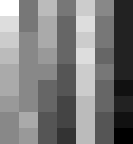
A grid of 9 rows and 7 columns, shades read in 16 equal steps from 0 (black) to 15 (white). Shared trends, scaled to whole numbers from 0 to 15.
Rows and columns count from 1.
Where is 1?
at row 6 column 7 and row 8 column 7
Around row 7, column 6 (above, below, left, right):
6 5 11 2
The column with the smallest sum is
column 7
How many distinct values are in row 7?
6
